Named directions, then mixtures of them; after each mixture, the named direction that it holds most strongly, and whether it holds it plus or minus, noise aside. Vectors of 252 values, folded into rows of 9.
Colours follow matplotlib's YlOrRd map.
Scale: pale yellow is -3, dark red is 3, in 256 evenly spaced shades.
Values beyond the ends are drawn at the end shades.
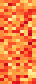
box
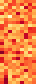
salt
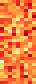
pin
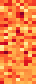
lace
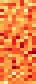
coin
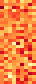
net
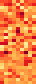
lace, plus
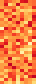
box, minus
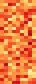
box, plus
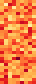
salt, plus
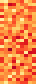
coin, plus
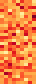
lace, minus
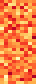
salt, minus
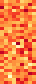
net, plus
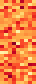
net, minus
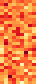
salt, minus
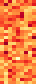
lace, plus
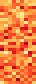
lace, minus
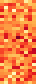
coin, plus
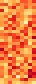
box, minus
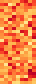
box, minus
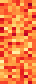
pin, plus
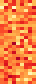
net, minus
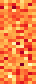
net, plus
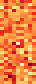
net, minus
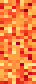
net, plus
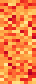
box, minus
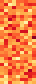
box, minus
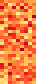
salt, minus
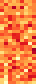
salt, minus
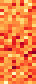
coin, plus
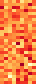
net, plus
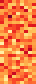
salt, minus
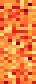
net, plus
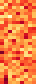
salt, plus
